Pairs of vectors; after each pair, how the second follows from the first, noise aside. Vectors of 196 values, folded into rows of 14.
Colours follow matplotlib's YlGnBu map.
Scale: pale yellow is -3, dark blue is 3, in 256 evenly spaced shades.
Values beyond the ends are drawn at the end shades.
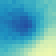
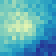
negated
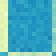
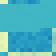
partly zeroed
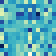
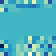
partly zeroed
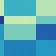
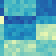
negated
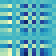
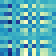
negated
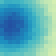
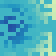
partly zeroed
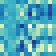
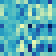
negated
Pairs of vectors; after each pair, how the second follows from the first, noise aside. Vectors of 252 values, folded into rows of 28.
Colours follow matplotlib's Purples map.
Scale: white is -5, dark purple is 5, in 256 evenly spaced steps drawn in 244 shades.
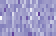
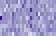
negated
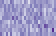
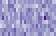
shuffled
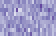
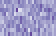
copied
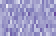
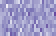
copied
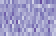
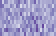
shuffled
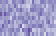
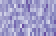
negated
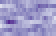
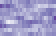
negated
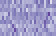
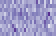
copied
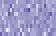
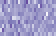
shuffled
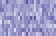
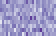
copied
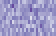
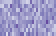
shuffled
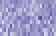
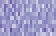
shuffled
